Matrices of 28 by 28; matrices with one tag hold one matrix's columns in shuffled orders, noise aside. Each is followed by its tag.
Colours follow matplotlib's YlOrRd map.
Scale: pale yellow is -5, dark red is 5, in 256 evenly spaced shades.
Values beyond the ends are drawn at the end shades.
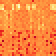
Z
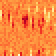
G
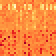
Z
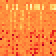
Z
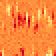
G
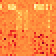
Z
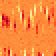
G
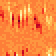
G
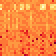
Z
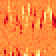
G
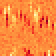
G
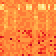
Z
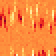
G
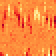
G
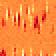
G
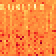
Z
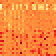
Z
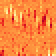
G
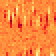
G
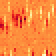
G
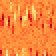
G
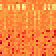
Z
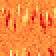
G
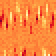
G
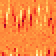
G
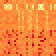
Z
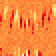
G
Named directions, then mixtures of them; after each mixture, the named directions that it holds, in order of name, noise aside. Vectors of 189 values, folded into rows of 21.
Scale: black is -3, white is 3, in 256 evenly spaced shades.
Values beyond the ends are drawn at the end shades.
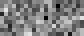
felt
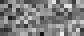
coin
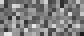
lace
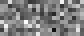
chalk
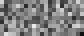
felt, lace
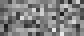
chalk, coin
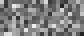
lace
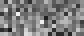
chalk, felt, lace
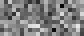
chalk, lace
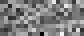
coin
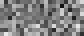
chalk, lace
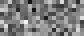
chalk, felt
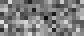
chalk, felt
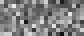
coin, felt, lace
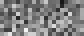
felt, lace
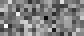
chalk, felt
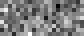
chalk, felt
